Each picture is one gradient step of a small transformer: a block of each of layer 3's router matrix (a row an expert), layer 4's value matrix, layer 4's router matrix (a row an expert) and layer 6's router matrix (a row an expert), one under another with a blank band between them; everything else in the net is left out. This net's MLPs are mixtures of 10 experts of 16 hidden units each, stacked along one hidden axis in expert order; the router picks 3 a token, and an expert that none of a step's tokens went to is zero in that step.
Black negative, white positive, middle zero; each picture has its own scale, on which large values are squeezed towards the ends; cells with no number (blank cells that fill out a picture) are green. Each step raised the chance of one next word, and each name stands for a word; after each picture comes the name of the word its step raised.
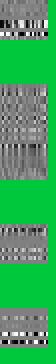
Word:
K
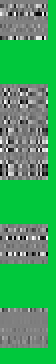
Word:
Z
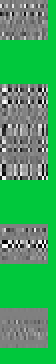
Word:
Z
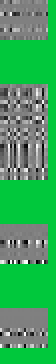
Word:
K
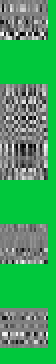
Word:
K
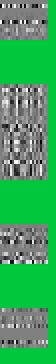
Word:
Z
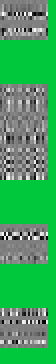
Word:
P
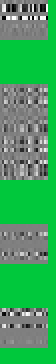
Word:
Z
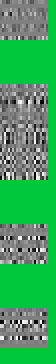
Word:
P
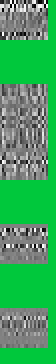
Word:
K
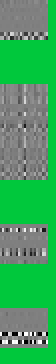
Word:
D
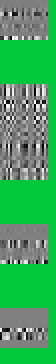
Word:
K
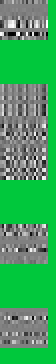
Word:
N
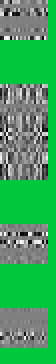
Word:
N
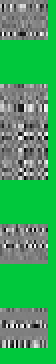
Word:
N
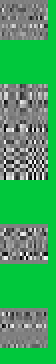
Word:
P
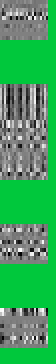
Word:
D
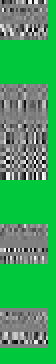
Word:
P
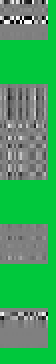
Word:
D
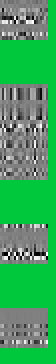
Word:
D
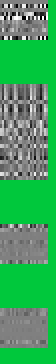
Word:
D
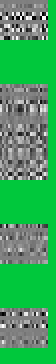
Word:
N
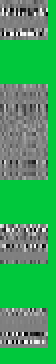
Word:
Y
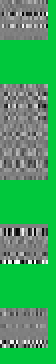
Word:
Y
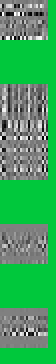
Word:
N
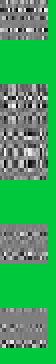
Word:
Y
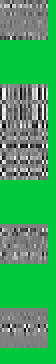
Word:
D
